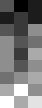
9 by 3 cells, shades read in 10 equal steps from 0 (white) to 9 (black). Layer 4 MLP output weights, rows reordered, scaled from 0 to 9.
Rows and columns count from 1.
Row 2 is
8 7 8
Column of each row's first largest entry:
2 1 2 2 2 2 1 3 2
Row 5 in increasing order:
3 4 7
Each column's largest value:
8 9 8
